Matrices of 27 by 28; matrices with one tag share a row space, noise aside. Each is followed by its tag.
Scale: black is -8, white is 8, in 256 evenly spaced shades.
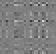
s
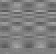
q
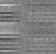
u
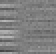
u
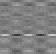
q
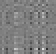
s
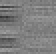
u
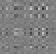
s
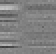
u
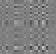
s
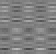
q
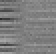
u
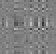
s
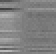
u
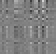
s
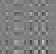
s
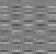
q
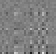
s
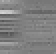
u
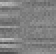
u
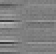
u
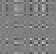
s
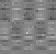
q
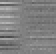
u
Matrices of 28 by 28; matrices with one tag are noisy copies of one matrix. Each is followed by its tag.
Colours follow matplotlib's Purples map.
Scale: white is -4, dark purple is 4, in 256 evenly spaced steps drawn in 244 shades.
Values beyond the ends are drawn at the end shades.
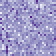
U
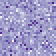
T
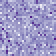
U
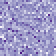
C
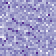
C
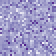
T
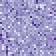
U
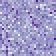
U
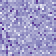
U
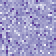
U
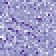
C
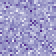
T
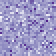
T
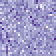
U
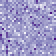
U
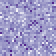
T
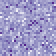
T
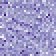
C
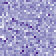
C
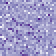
C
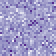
T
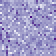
U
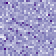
C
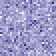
T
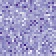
T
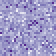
T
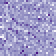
C
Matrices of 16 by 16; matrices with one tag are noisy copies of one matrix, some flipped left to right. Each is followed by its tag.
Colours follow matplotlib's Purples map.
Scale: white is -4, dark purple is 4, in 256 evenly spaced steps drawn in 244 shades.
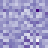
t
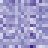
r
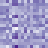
r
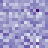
t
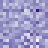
t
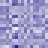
r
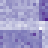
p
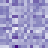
r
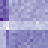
p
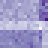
p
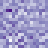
t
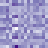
r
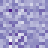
t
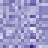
r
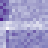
p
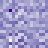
t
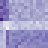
p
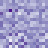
t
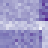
p
